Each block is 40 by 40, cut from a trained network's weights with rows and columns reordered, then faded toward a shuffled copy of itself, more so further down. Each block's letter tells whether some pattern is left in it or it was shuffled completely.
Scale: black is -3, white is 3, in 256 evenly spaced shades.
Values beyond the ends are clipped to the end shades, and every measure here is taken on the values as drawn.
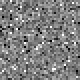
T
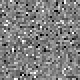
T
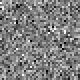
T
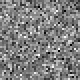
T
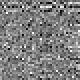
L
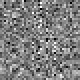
L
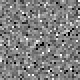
T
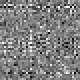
L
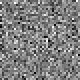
L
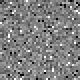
T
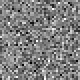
T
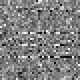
L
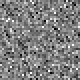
T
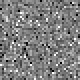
T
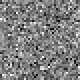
T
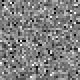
T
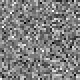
L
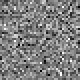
L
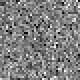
T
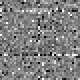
L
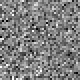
T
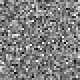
T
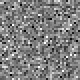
T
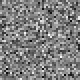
L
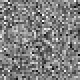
L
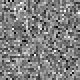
T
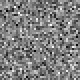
T
